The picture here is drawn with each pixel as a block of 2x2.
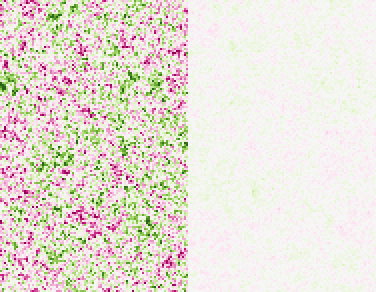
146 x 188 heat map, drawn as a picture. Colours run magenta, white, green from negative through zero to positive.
No regular stripes run through it. A vertical seam about 50% of the way across splits the table, and the right part is calmer. Neither half mirrors the other. A few values lie far out on both sides of the bulk.
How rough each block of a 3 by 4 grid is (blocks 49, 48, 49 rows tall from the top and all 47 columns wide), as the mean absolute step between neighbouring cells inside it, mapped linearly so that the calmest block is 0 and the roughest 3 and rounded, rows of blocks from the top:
3300
3300
3300
